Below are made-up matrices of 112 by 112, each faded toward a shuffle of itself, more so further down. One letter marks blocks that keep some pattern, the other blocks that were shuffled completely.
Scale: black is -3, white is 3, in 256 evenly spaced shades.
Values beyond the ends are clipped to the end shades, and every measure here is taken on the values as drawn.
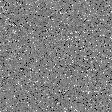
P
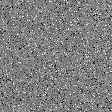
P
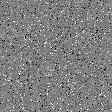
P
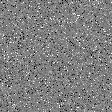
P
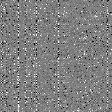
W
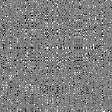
W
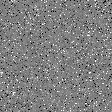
P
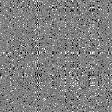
W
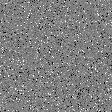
P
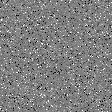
P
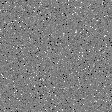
P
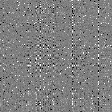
W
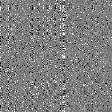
W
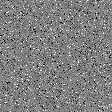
P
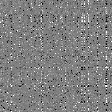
W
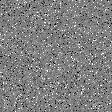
P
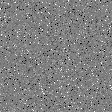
P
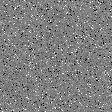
P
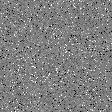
P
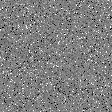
P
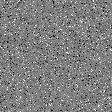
P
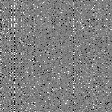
W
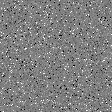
P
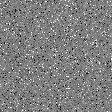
P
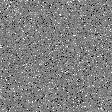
P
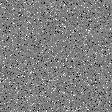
P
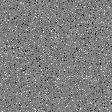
P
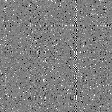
W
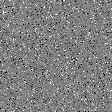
P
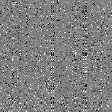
W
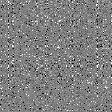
W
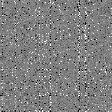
W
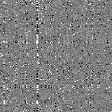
W
